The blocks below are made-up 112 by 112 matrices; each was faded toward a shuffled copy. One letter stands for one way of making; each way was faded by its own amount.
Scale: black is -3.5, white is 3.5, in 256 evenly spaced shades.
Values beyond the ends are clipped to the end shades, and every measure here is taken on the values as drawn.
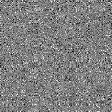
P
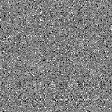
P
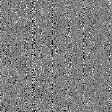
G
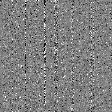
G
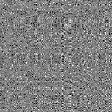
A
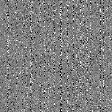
G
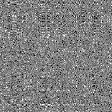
P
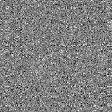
P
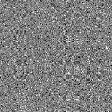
P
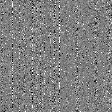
G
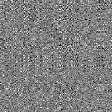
A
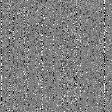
G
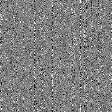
G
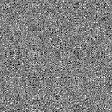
P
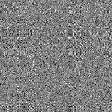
P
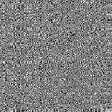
A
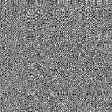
A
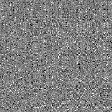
P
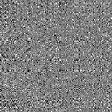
A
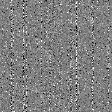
G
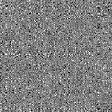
A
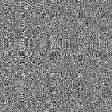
A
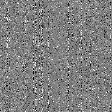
G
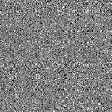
P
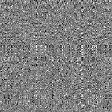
A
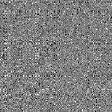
A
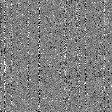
G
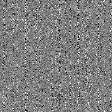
G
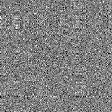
P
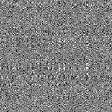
A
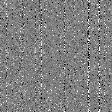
G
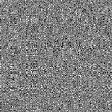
A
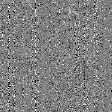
G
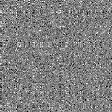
P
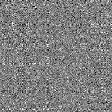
P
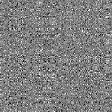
A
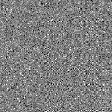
P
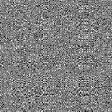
A
